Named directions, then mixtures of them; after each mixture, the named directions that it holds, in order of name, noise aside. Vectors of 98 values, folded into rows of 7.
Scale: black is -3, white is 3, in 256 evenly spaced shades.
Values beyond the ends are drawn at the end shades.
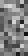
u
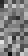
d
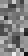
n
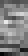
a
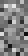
d, u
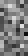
u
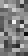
u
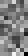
n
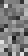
d, n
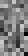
n, u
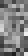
a, n, u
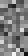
n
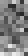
a, n, u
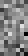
a, n, u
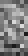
a, u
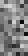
u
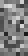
u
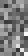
a, n, u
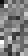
d
